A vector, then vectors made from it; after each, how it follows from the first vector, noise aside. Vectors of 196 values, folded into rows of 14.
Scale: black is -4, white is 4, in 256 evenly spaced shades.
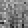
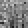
copied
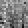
copied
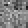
wrapped around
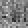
wrapped around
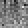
reversed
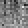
reversed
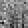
copied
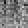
reversed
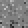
partly zeroed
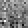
copied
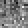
reversed
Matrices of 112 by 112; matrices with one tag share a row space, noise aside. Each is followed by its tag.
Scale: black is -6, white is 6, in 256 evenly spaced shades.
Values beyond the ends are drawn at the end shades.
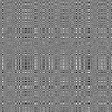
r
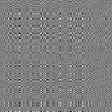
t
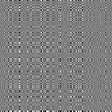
t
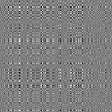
t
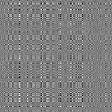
t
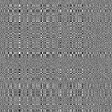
t
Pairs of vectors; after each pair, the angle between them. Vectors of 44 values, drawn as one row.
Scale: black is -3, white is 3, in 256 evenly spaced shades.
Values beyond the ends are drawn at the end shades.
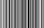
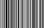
orthogonal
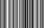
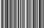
partly opposed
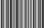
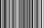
nearly opposite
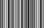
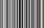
orthogonal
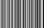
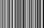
nearly parallel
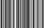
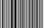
partly opposed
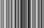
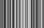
nearly opposite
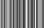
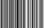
partly aligned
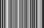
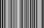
nearly parallel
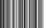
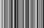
nearly opposite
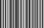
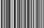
partly opposed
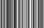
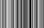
nearly opposite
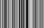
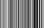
orthogonal
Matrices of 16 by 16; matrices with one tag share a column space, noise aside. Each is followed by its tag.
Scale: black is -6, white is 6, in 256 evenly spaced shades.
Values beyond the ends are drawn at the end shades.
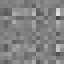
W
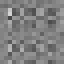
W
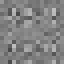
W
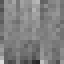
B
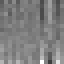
B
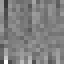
B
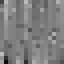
B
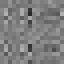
W
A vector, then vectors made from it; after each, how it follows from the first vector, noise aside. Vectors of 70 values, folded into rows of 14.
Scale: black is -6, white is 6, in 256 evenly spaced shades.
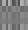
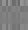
shrunk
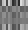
scaled up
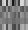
scaled up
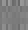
shrunk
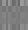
shrunk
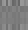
shrunk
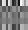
scaled up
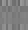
shrunk
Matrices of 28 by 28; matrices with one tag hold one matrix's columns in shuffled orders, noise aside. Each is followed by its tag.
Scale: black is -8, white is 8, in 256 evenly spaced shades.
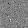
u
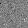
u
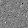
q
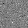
q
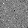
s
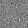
u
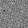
s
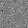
s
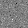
u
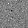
s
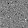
u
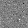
u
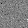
u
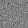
q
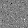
u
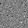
q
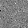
s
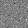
u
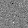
q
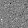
u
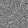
q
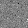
u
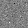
q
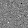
q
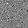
s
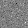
q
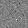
u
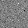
s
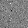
s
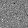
u
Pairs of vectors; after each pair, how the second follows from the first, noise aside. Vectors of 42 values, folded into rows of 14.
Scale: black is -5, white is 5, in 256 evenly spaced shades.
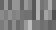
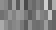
shuffled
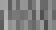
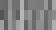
wrapped around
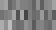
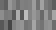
negated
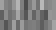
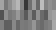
copied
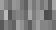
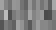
copied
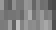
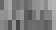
negated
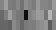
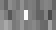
negated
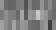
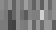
shuffled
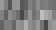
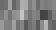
negated
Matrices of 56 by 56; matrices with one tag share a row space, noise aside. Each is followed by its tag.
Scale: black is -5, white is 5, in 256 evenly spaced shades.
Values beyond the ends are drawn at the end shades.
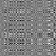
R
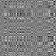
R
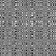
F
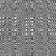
F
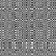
F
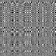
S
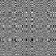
F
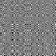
S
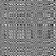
R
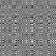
F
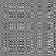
R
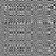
R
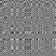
S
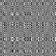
S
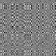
S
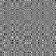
S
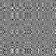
S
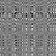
F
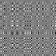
S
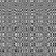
F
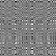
F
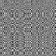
S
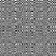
F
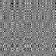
S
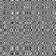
S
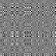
S
